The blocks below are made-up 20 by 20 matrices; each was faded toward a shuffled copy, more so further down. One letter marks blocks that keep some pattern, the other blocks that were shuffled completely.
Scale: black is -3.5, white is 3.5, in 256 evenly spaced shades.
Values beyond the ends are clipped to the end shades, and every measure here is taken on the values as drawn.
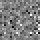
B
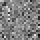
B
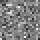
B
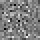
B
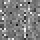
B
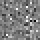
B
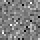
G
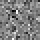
B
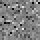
G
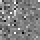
B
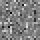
B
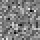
G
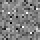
G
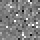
G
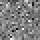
G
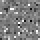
G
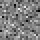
G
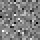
B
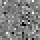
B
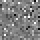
G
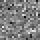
G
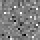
G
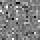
B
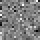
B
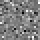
G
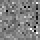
B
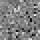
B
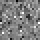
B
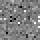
G
